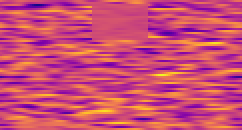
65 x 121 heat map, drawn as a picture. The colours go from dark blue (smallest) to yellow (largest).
Streaks run across, left to right. An odd patch, calmer than its surroundings, sits in the top middle. The values follow a bell shape. Neither half mirrors the other. The top middle is the smoothest part.
